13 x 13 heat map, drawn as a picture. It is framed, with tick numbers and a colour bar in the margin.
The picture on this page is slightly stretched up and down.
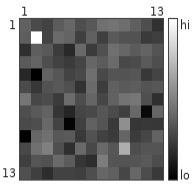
Overall the values sit about 30% of the way up the scale. Neither half mirrors the other. No single row or column stands out from its neighbours. The values are skewed, with a long tail toward high values. Values change most from cell to cell in the top left. The top right is the calmest part.
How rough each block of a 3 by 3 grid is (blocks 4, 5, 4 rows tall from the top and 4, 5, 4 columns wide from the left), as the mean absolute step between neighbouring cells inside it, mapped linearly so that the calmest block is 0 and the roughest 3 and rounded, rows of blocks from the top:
3 1 0 | 1 1 2 | 1 1 1
